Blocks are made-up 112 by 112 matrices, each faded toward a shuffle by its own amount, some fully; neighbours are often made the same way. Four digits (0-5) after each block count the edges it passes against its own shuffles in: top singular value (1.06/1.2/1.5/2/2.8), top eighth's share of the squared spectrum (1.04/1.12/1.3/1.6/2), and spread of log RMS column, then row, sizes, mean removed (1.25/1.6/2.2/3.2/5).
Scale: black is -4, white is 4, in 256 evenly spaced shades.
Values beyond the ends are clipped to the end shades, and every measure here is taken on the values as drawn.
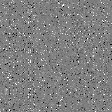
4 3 2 1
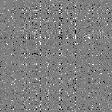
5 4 3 3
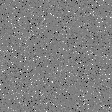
0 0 0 0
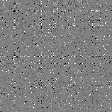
4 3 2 2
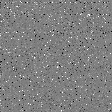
3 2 0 1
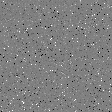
0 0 0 0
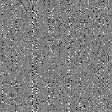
4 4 3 1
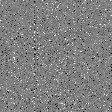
2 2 1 0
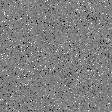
2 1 1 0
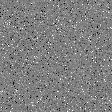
0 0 0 0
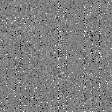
2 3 3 2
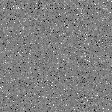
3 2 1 1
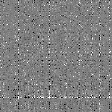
4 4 3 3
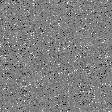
3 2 1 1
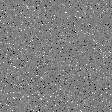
1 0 0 0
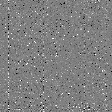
3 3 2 1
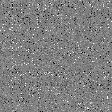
3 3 1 1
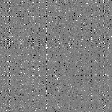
4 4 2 2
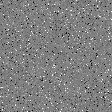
0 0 0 0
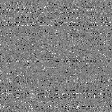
4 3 2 3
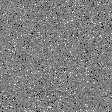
1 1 0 0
